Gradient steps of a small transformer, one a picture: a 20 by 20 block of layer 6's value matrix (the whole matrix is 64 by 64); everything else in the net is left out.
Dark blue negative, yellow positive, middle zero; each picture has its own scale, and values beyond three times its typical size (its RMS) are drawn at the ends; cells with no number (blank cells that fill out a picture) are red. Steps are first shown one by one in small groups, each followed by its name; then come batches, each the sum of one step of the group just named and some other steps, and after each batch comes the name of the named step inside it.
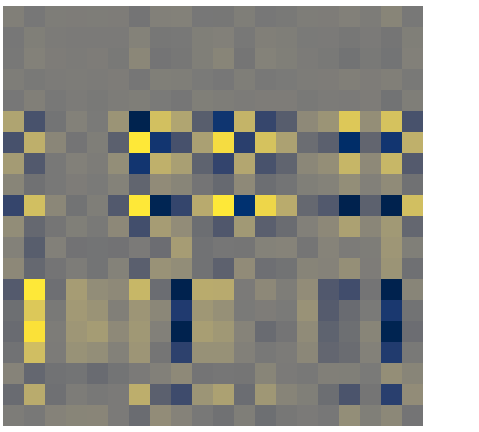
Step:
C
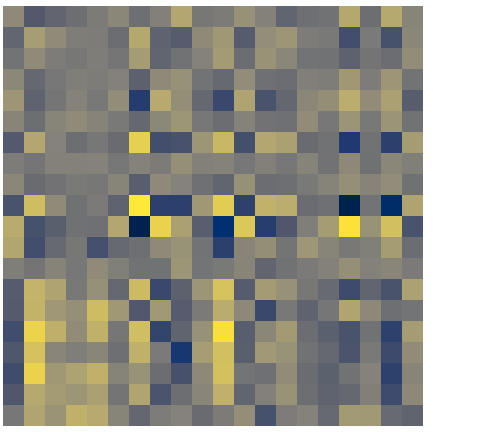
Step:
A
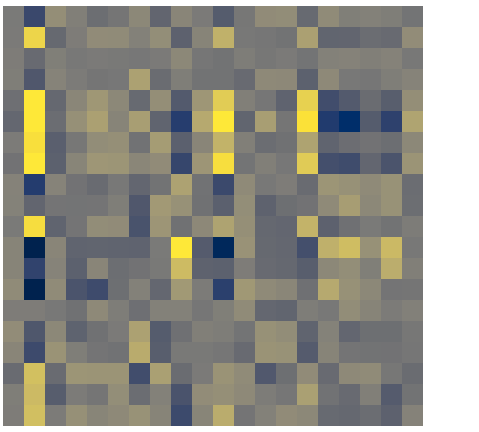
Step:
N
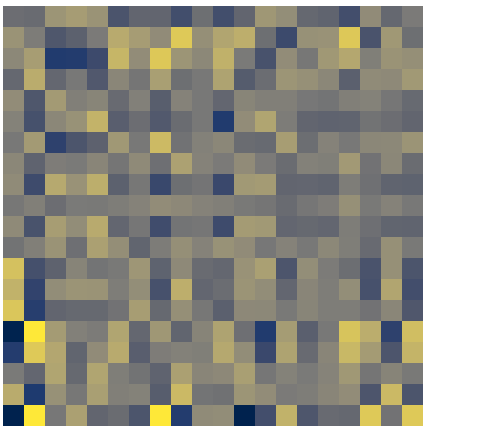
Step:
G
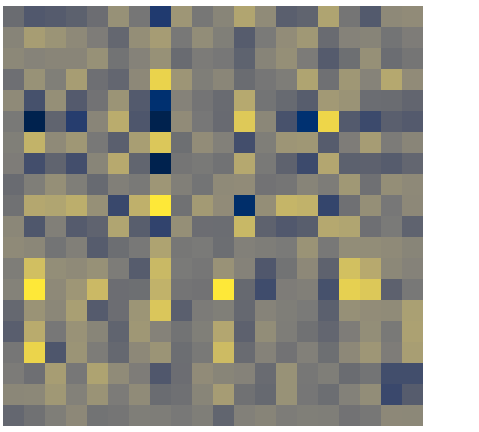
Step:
A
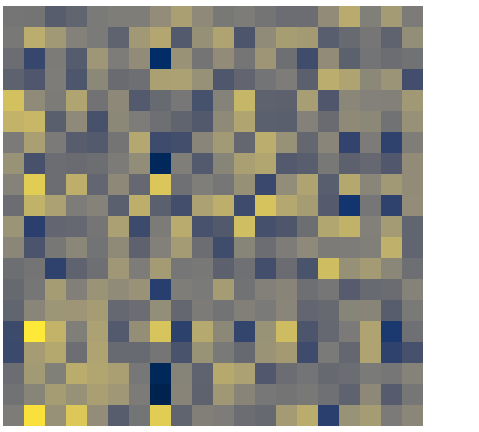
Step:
A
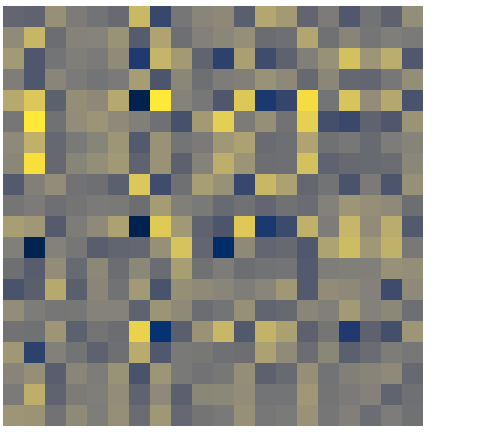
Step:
N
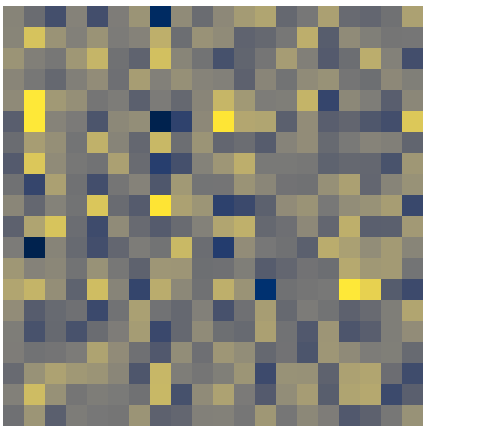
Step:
N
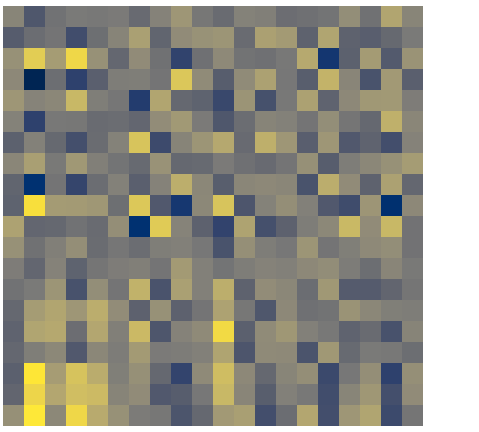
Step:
A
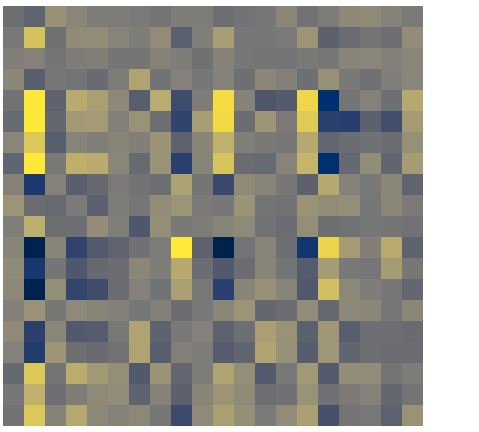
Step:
N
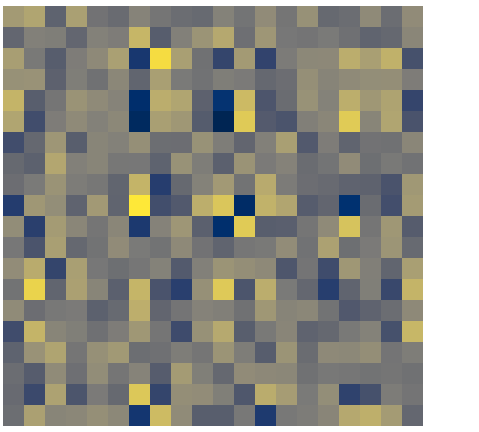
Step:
G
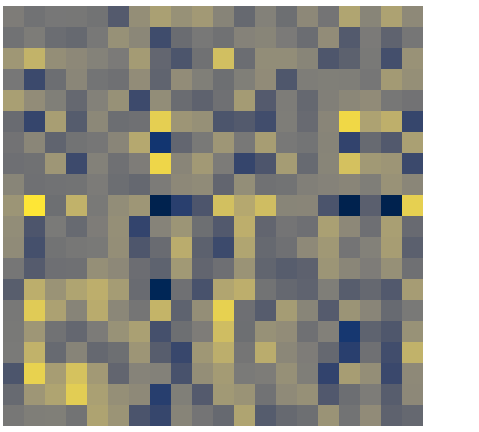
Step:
A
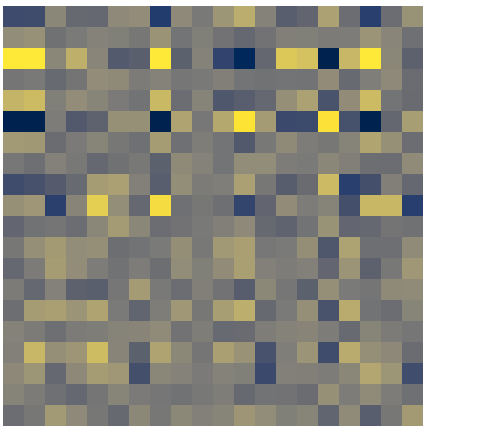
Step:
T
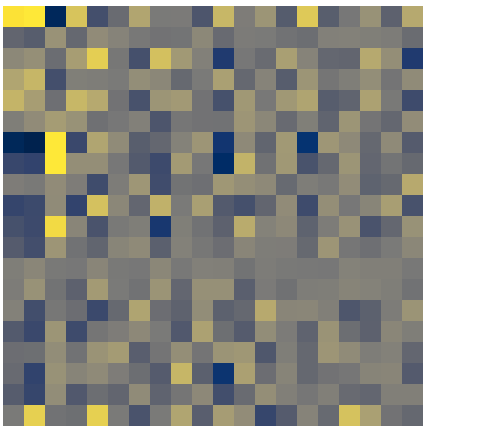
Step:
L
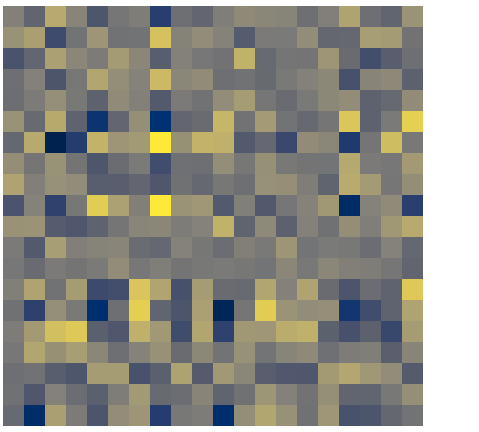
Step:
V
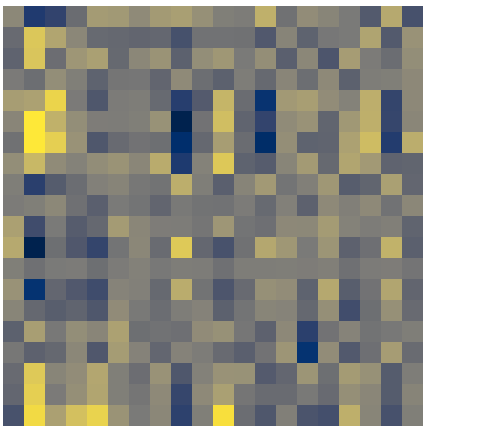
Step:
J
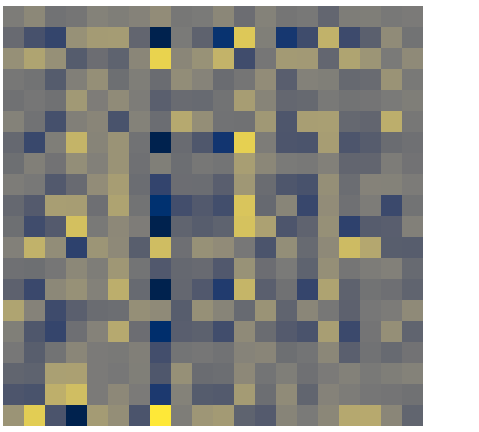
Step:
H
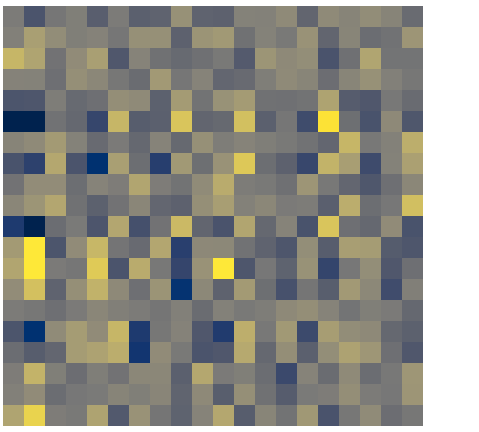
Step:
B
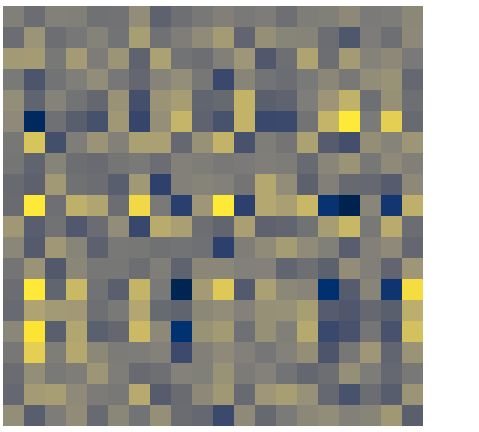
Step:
V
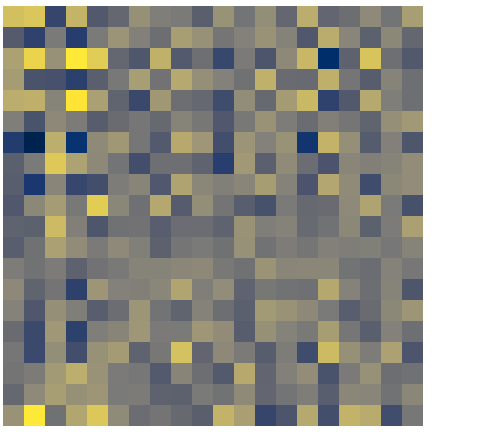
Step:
L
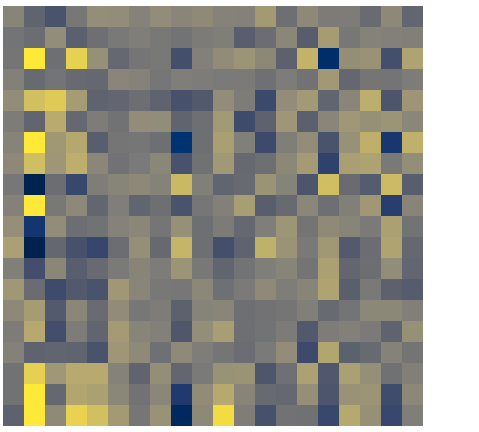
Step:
J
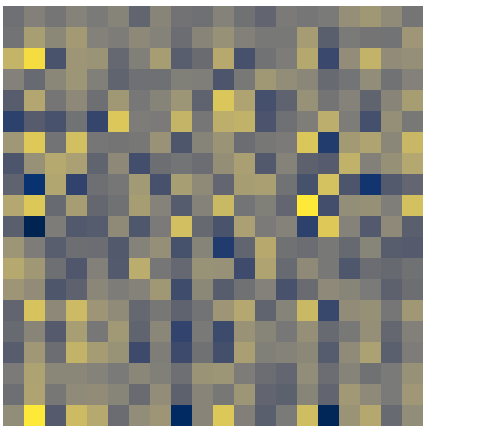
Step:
B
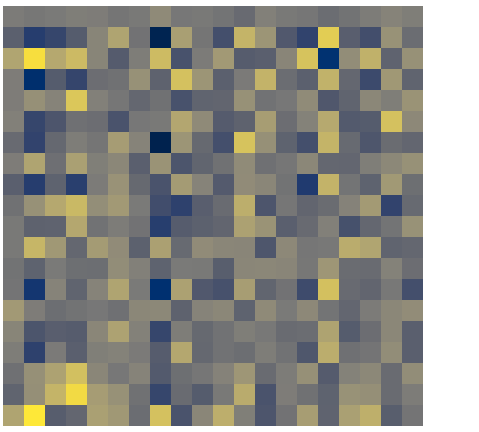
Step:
H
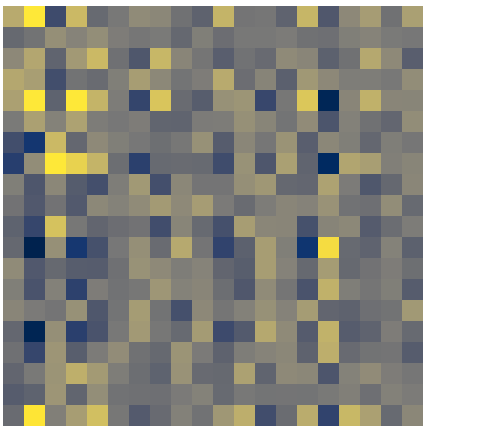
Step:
L
